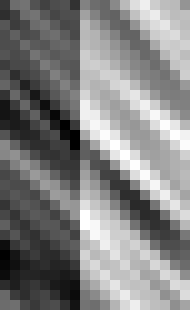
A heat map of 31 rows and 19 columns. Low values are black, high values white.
On average the colour sits 50% of the way up the scale. The grain runs diagonally down to the right. The right part is higher, past a seam about 40% of the way across. The ninth with the lowest average is the bottom left.
